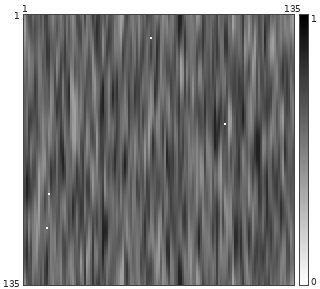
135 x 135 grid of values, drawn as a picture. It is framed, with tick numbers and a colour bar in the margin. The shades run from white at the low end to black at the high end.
Histogram: bell-shaped. Grain: streaks running down. Average level on the scale: 60%. Mirror symmetry: none. Lone odd cells: 4, each lower than its neighbours.
